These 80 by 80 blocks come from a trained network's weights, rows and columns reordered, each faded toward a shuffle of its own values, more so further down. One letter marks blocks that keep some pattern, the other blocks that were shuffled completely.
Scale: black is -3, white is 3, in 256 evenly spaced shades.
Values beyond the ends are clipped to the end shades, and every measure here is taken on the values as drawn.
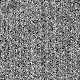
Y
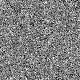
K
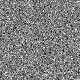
K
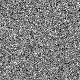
K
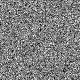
K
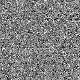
Y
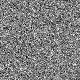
K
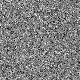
K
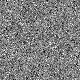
K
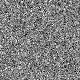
K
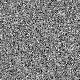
K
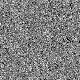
K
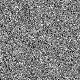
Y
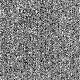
Y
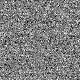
Y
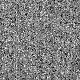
Y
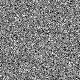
K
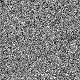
K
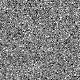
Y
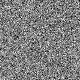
K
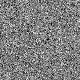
K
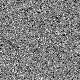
K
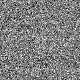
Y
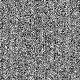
Y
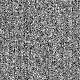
Y
